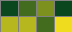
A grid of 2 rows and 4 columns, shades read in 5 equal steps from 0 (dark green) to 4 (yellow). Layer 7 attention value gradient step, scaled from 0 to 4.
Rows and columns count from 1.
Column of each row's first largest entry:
3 4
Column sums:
3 4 3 4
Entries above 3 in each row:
0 1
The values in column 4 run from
0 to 4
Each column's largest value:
3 3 2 4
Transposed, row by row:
0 3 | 1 3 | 2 1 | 0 4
